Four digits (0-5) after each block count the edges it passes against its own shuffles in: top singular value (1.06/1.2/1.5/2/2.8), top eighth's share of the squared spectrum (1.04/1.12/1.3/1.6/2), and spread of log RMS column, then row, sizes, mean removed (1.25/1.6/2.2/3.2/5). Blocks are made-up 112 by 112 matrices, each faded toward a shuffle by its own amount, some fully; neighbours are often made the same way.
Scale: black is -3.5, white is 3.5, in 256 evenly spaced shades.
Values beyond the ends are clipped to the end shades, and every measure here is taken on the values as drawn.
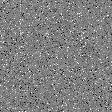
2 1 0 0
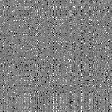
5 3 3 2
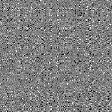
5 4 2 3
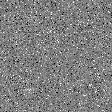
3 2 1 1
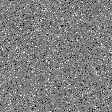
2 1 0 0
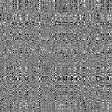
5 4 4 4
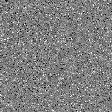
3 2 0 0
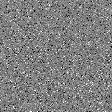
3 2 1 0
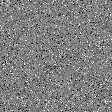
0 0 0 0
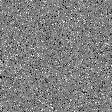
0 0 0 0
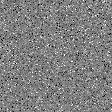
2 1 0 0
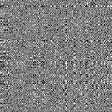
5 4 3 3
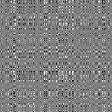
5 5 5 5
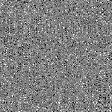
4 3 1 1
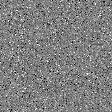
0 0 1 0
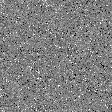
0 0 0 0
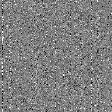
2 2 3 0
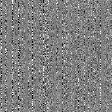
2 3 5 0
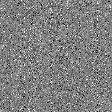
1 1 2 0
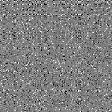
5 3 2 2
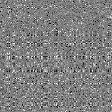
5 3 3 3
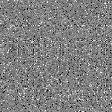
4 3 1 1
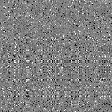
5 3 2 2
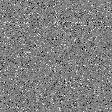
3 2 0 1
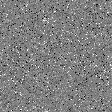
2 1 0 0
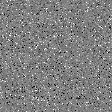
1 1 2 2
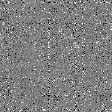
2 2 3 2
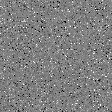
1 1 1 1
